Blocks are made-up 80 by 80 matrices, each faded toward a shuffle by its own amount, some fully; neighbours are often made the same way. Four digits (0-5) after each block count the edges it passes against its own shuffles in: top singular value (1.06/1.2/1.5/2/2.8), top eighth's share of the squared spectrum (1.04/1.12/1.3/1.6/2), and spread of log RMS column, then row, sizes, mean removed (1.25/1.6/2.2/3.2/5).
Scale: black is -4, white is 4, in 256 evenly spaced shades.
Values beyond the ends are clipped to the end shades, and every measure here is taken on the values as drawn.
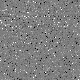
2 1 0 0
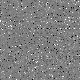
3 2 0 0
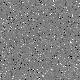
0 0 0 0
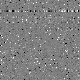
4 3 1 1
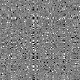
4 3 2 2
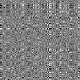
5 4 3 3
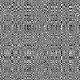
5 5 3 3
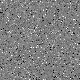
2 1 0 0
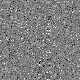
3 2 1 0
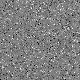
0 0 0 0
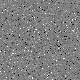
1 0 0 0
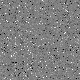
1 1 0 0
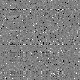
4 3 1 2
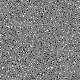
0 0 0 0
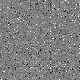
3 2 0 0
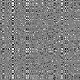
5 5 3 3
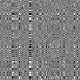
5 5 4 3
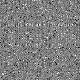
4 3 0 1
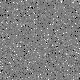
2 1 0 0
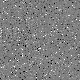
0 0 0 0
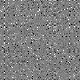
4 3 2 1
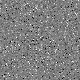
3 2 0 0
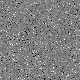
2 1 0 0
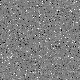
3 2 0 0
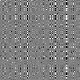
5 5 4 3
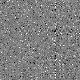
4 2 1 0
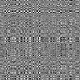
5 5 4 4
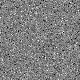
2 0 0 0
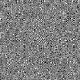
4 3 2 2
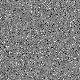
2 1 0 0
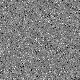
1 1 0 0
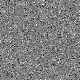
3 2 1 1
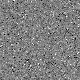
0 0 0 0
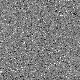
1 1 0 0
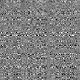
4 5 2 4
